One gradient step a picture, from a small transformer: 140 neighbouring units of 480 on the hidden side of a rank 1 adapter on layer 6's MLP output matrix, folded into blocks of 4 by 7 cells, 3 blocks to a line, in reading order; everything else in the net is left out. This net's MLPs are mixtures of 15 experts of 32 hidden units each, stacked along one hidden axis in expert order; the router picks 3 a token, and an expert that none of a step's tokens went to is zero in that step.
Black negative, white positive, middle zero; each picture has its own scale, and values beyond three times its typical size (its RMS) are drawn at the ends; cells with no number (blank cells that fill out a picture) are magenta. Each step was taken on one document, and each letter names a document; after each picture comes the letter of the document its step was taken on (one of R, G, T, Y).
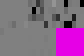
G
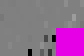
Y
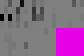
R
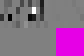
R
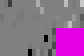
G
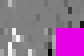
Y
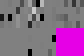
R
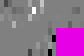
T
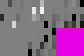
G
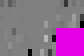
Y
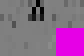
R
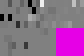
R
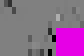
T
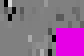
T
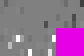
Y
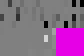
G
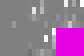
G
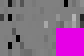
Y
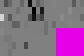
R
